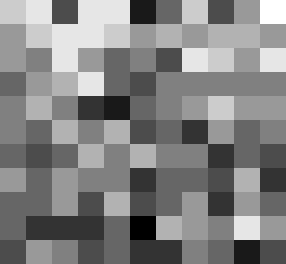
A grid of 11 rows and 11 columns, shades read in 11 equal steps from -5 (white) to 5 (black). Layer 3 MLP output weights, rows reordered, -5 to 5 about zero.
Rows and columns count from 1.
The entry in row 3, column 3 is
-4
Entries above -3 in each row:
5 7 7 10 10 11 11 11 11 10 11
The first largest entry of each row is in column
6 1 7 6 5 8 9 6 9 6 10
